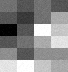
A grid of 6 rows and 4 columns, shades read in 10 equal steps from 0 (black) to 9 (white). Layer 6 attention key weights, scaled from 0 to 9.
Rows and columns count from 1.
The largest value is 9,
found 2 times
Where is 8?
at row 4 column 4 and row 6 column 1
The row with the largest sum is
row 6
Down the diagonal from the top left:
4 2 9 8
